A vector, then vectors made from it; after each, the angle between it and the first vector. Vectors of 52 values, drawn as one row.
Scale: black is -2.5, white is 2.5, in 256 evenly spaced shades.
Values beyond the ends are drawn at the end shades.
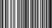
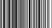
nearly opposite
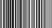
partly opposed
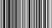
nearly opposite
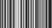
partly aligned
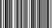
orthogonal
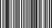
orthogonal
